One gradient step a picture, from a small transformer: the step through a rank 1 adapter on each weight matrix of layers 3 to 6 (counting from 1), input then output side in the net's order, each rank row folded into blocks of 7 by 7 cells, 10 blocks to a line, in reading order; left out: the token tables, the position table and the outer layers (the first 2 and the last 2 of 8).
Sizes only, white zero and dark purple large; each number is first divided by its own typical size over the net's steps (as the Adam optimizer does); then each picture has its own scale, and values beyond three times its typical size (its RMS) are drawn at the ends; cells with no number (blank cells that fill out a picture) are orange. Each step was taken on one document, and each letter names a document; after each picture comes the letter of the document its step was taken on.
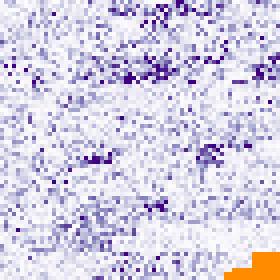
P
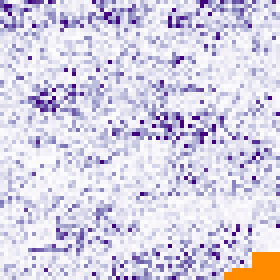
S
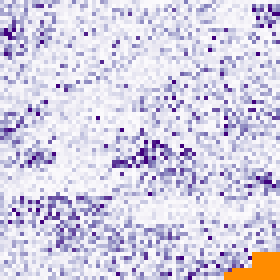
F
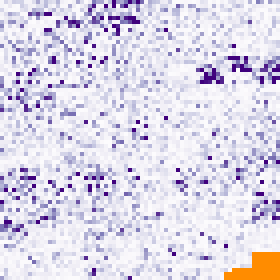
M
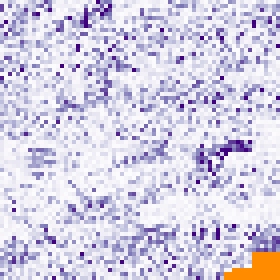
F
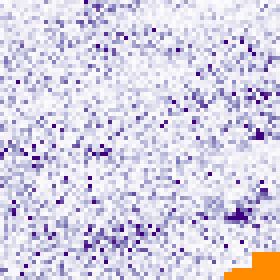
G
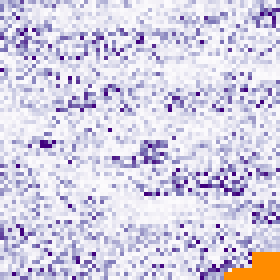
F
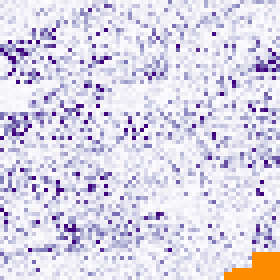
M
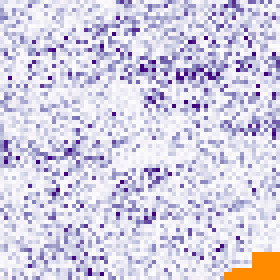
P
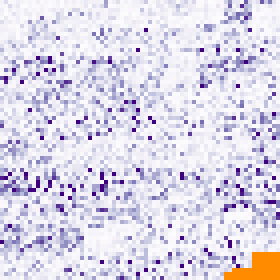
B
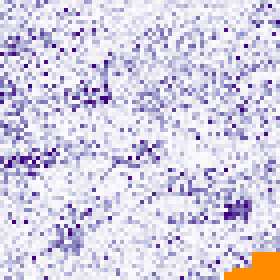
F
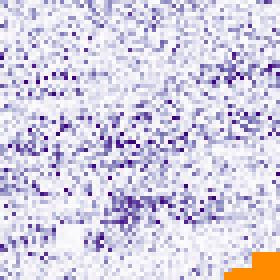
P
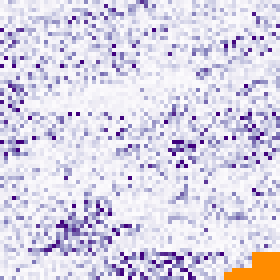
G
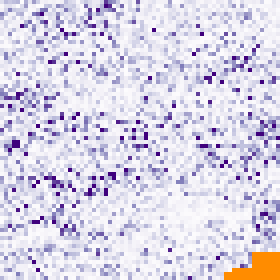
M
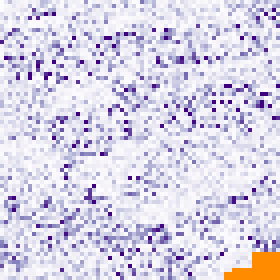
G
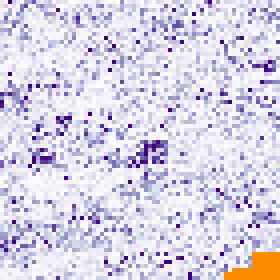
G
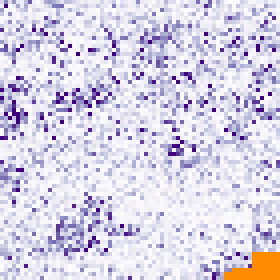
G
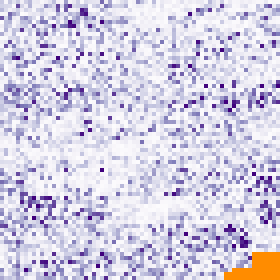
F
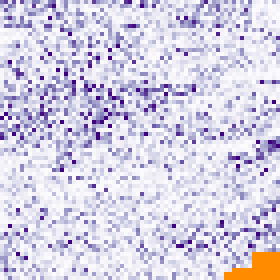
S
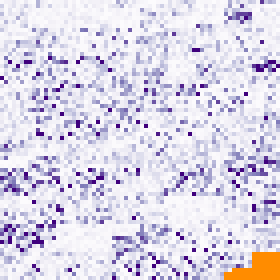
B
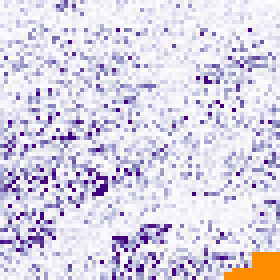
B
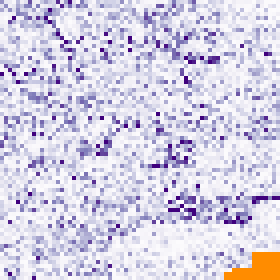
P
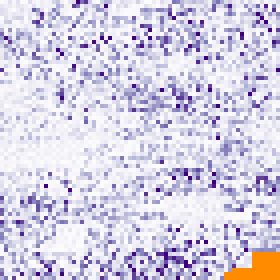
F
